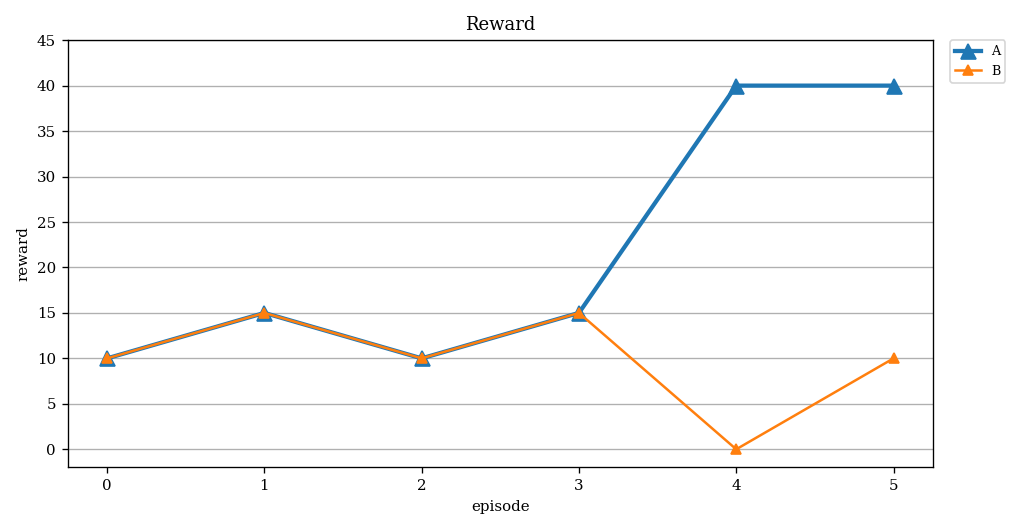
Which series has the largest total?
A
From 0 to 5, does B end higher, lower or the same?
the same
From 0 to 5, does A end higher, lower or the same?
higher
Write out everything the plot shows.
Title: Reward
x-axis: episode, ticks 0 1 2 3 4 5
y-axis: reward, ticks 0 5 10 15 20 25 30 35 40 45
Legend: A, B
Values:
A: 10 15 10 15 40 40
B: 10 15 10 15 0 10
